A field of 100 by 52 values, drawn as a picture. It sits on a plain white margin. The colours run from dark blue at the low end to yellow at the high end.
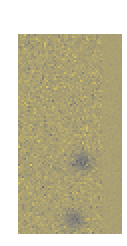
Neither half mirrors the other. There are no regular stripes. Overall the values sit about 70% of the way up the scale. Two dips sink into the field. No row or column stands out. There is no overall slope. A vertical seam about 80% of the way across splits the table, and the right part is calmer.
